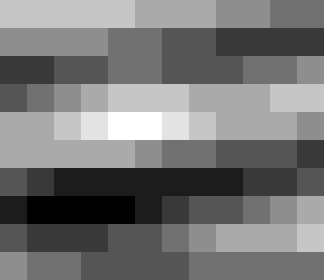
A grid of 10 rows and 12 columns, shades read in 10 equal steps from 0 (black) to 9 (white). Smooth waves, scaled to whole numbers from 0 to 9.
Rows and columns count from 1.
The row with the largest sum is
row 5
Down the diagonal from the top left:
7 5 3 6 9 5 1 3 6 4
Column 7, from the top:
6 3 3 7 8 4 1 2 4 3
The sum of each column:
41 38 40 41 44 43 41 42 39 42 43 45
